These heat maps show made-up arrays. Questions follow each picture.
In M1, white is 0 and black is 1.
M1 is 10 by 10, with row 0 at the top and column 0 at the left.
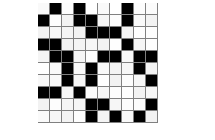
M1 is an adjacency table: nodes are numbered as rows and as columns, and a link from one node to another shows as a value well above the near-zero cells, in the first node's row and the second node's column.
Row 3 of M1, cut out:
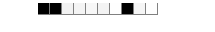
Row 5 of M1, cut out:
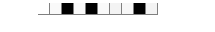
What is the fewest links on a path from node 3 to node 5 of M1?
3
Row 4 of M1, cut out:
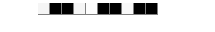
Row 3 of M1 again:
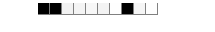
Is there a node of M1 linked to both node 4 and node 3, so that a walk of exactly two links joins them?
yes
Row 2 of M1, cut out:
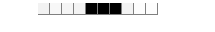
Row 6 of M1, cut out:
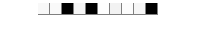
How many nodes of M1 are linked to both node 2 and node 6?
1
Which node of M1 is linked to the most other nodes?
node 4
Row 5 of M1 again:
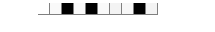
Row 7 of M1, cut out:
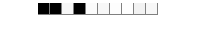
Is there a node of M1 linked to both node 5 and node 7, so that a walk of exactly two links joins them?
no
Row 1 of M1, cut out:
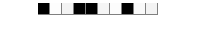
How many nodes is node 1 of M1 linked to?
4
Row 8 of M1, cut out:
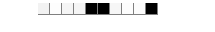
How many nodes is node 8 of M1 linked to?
3
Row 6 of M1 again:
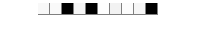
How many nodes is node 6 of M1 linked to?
3
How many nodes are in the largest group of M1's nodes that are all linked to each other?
4
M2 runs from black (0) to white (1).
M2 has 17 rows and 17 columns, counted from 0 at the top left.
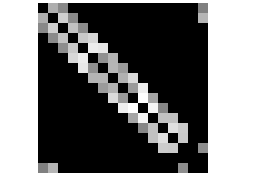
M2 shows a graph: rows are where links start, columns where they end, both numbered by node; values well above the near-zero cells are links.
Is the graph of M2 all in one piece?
no
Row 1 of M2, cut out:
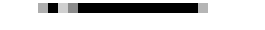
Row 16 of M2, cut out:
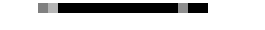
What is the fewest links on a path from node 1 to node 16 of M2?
1
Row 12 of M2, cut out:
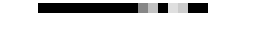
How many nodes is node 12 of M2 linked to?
4
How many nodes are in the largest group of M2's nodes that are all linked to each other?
3
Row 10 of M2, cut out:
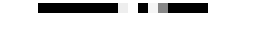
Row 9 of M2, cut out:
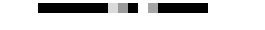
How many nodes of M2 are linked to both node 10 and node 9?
2
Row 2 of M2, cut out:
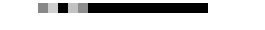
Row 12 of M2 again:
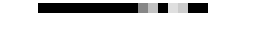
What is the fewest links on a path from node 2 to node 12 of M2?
4
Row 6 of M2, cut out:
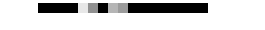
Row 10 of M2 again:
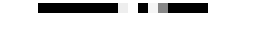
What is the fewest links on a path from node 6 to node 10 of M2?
2
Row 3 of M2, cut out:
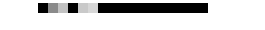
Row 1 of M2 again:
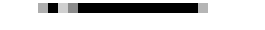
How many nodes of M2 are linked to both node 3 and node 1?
1
